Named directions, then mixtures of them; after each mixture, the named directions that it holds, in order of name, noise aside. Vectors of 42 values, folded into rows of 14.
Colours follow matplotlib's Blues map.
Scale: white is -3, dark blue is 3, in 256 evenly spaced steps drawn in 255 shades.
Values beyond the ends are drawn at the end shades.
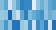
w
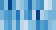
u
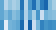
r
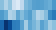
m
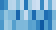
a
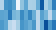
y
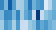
u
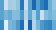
r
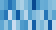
w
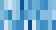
r, w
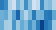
a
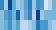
u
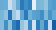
w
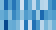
r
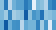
r, w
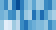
m, u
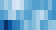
m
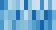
a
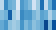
w, y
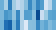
m, u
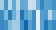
u, y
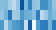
r, w
